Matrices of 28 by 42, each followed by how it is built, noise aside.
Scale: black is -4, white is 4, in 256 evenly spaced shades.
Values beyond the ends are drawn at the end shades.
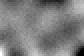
smooth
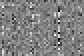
uneven columns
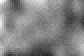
smooth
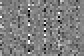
uneven columns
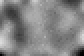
smooth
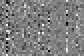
uneven columns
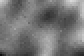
smooth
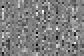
uneven columns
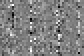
uneven columns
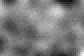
smooth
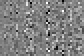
uneven columns
